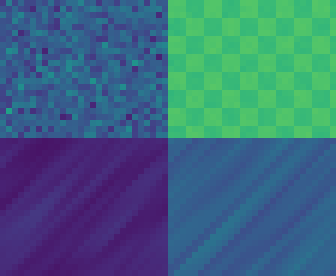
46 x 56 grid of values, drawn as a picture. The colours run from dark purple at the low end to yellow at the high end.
It is made of 2 by 2 panels. Panel 1,1: low, fine-grained. Panel 1,2: high, checkered, faint in contrast. Panel 2,1: very low, slanting up to the right, faint in contrast. Panel 2,2: low, slanting up to the right, faint in contrast.
